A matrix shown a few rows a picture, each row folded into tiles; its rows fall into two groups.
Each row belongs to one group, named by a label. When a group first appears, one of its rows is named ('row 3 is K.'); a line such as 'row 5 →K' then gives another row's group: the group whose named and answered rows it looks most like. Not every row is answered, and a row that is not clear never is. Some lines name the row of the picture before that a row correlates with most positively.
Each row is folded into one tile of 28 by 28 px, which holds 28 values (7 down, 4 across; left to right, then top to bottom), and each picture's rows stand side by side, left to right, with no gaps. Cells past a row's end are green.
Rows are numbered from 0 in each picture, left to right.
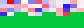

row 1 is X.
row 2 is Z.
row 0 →X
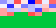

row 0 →Z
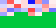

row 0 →X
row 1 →X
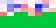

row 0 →Z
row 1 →Z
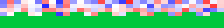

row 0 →X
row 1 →Z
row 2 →X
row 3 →Z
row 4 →Z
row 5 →Z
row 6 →X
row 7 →X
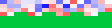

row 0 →Z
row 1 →Z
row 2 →Z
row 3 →Z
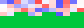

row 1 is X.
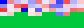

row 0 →X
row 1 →X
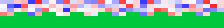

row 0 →Z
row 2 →X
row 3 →Z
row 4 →X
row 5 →X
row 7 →X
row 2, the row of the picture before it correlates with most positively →1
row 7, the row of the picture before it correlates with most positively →0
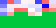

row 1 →Z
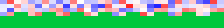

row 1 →Z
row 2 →Z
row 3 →Z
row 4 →X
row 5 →Z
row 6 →X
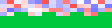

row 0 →X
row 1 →Z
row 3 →Z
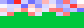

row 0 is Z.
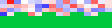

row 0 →X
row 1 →Z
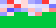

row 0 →X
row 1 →Z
